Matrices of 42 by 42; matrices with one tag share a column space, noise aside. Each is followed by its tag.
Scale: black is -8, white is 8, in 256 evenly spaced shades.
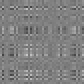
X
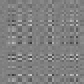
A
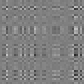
X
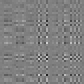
A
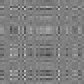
X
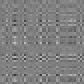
A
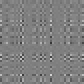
A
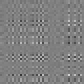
A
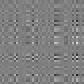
A
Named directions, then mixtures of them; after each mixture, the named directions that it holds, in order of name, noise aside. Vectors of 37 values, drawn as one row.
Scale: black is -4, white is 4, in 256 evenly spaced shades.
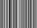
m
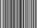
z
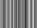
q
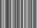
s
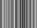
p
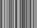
m, p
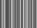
s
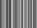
m, s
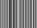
m, z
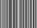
m, z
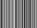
p, z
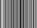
p, z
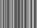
q, s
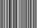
m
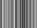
p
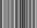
p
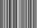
m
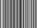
z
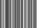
s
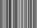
m, s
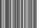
s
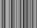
s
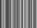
s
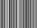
m, s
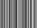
m, q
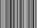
q, z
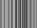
p, q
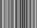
p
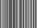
m, z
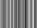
q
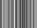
p
